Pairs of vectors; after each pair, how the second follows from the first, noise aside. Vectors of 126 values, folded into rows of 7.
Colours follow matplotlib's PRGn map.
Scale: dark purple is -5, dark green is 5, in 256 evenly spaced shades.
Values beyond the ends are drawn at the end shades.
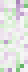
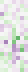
wrapped around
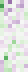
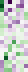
scaled up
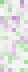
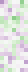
negated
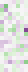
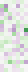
negated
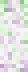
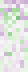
wrapped around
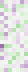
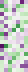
scaled up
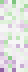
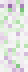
wrapped around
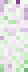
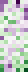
scaled up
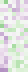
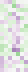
wrapped around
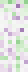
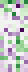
scaled up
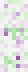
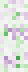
negated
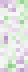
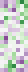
scaled up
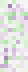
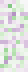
negated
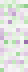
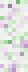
wrapped around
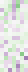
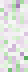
negated
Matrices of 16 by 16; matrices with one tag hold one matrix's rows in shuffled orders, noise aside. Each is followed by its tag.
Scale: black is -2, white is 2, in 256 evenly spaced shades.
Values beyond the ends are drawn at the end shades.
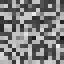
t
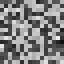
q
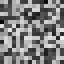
t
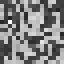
q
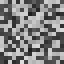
q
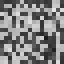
t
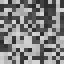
t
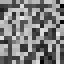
t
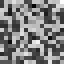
q
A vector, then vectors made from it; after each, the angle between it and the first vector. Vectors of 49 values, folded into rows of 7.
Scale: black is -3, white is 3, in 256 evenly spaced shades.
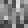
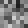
partly opposed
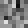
nearly opposite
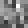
nearly parallel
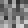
nearly opposite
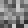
nearly parallel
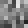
nearly parallel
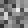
partly aligned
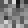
nearly opposite
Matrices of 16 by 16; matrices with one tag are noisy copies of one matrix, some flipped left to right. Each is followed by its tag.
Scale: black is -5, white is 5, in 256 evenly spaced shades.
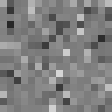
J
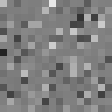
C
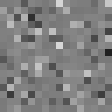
C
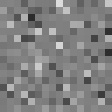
C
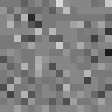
C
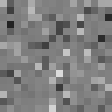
J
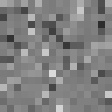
J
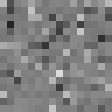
J
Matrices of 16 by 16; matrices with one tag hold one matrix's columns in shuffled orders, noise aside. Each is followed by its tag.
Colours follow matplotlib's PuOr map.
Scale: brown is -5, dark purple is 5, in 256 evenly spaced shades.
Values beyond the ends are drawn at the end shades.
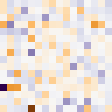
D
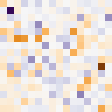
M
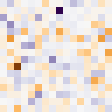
M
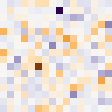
M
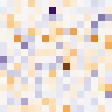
M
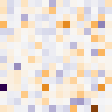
D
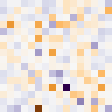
D
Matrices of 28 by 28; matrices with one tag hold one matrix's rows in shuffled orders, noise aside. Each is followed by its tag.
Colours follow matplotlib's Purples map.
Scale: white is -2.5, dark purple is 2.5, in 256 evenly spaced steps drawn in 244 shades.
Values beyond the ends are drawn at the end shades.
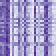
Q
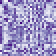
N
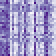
Q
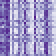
Q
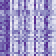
Q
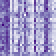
Q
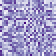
N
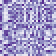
N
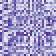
N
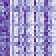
Q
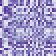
N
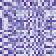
N
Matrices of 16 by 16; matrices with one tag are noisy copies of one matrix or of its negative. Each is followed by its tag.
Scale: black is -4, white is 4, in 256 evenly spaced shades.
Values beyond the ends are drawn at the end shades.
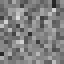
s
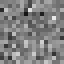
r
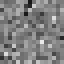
r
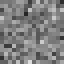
r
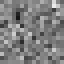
s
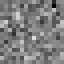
s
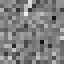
r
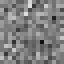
r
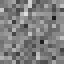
r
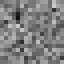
s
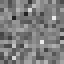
r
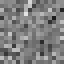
r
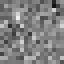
s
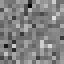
r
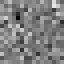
s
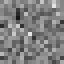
s
